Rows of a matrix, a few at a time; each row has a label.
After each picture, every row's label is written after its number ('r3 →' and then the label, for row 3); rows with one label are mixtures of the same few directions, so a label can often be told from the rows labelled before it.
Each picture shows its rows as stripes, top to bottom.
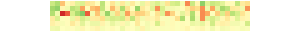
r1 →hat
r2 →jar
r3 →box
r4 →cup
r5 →jar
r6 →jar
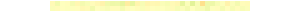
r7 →cup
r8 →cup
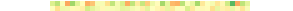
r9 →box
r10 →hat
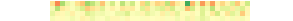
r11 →hat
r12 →hat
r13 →hat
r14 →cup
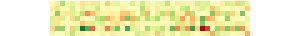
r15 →box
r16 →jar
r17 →hat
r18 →cup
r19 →cup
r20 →cup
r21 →jar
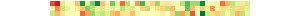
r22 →jar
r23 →hat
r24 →cup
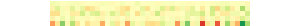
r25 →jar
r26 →hat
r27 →jar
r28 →hat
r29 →hat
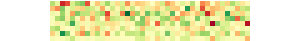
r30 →box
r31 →hat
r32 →cup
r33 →box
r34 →jar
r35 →jar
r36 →box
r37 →jar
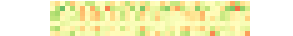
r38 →box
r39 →box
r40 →jar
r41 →jar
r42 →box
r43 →jar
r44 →jar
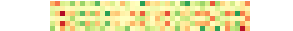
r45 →jar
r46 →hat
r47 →box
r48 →jar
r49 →box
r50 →hat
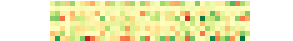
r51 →box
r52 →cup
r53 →jar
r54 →hat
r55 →cup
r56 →cup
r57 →hat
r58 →hat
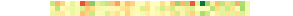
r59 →cup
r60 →hat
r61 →cup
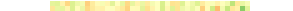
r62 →box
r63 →hat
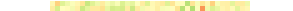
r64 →hat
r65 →cup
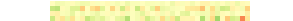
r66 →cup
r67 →jar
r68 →jar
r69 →hat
